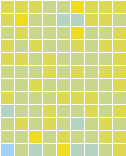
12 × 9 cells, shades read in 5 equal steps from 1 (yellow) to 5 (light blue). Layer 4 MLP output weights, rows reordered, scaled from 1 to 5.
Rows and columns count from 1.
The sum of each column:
34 30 32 32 33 32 33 30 27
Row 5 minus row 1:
0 0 1 -1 0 2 1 1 0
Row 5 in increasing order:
2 2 2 2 3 3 3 3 3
